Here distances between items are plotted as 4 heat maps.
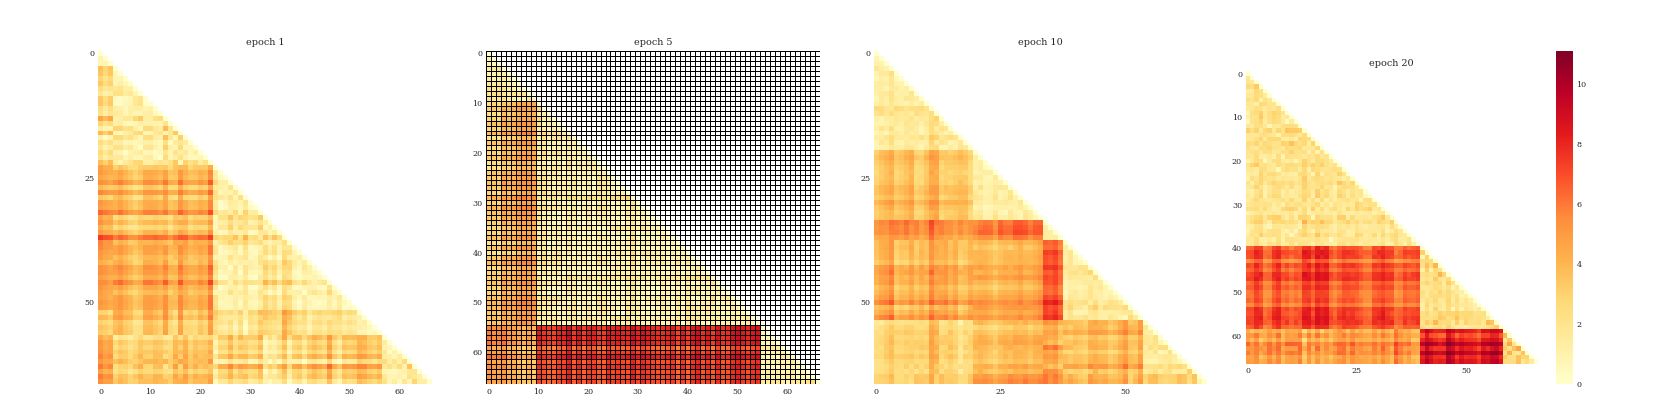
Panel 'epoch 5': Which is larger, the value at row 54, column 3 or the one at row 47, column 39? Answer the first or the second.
the first
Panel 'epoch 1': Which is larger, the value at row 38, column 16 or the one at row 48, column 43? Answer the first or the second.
the first
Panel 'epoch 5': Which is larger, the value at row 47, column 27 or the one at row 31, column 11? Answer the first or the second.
the second
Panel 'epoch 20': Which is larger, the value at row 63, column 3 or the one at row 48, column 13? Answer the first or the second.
the second
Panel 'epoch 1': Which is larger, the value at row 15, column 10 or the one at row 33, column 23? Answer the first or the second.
the first
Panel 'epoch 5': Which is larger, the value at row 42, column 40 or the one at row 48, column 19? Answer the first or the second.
the first
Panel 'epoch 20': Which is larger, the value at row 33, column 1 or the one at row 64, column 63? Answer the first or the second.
the second
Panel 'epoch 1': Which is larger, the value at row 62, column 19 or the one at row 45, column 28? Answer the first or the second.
the first
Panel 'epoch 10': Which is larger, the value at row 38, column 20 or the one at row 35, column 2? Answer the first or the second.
the second
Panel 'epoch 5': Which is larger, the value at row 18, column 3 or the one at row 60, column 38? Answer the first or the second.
the second
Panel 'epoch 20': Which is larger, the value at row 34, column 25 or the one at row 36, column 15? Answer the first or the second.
the first
